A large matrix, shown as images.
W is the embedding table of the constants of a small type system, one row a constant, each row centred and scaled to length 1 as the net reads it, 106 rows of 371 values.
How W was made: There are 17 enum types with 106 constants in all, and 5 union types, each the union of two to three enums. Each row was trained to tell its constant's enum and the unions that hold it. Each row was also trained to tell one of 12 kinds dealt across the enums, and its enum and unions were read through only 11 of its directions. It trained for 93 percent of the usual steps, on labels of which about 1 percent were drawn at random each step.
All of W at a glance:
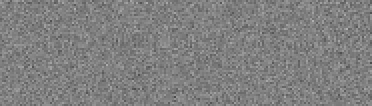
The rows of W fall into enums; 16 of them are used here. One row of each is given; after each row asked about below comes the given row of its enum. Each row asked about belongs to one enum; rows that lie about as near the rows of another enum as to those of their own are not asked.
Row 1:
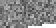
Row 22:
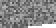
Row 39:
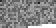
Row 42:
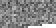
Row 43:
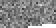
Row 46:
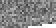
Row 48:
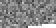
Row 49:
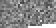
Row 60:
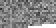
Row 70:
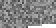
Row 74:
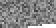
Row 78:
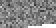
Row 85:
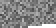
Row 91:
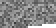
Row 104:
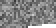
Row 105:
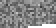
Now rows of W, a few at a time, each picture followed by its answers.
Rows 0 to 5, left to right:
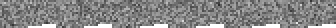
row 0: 105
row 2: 74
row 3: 74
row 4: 70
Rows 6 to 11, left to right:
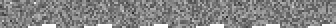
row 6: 70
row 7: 104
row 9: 60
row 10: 91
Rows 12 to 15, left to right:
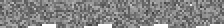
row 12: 1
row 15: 22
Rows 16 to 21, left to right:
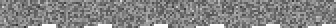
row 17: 48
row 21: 39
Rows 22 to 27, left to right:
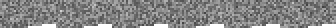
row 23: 70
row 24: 1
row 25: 78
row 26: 1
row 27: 42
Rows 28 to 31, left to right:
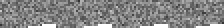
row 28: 105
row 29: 105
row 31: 46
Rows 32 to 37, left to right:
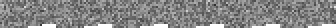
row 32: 85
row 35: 1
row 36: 39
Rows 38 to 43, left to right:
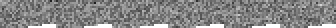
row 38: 85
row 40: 74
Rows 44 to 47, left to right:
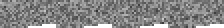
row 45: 43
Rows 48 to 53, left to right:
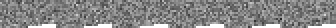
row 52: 22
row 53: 70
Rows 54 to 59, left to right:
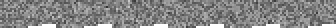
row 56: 60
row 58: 91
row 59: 22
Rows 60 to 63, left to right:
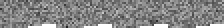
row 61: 78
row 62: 74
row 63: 91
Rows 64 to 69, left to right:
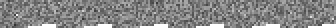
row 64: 78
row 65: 39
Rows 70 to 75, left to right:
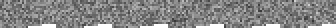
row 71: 48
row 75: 43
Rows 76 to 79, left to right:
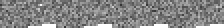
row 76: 1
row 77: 74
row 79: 39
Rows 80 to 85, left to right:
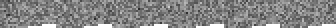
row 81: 43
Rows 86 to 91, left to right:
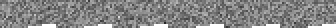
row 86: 104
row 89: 85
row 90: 105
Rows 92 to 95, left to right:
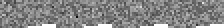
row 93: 105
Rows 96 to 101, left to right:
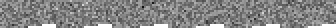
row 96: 43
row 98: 91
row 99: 70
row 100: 43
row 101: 78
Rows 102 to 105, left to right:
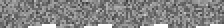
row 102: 48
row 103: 42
